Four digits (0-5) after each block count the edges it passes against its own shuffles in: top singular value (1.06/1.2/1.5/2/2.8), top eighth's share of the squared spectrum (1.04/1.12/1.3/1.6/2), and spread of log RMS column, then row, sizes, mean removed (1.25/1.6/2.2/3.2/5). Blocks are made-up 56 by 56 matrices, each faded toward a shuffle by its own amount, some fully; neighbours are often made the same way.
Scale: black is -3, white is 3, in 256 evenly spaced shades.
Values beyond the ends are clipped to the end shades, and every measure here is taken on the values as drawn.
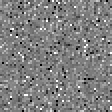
1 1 0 0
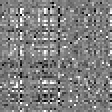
4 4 3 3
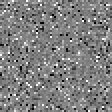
2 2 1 0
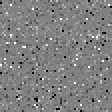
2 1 0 0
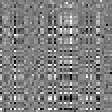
5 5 4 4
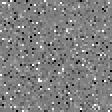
0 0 0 0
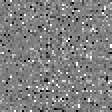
3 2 1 0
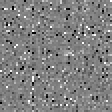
3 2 1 1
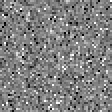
0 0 0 0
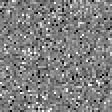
2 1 0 0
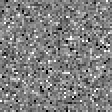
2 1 0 0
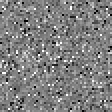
0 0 0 0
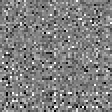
4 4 2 2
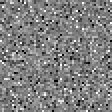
1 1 0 0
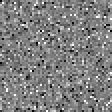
1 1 0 0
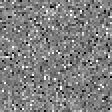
0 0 0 0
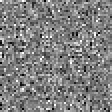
3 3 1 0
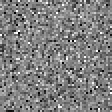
0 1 0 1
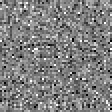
3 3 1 1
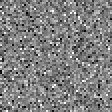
1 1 0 0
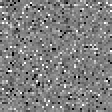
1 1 0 0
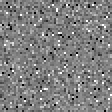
1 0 0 0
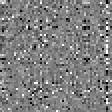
4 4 2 2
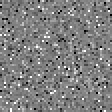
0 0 0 0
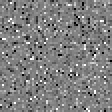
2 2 1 0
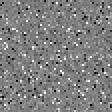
1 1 0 0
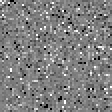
2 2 0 1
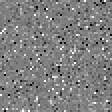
1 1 0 0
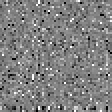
3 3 1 1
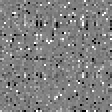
3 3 1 1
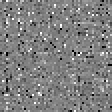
3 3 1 1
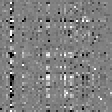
4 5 3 2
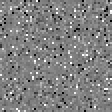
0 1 0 0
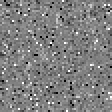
0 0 0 0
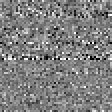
2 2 0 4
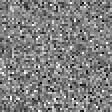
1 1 0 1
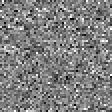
0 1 0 2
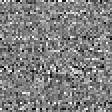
1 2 0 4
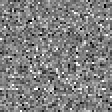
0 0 0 1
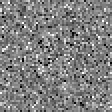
0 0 0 0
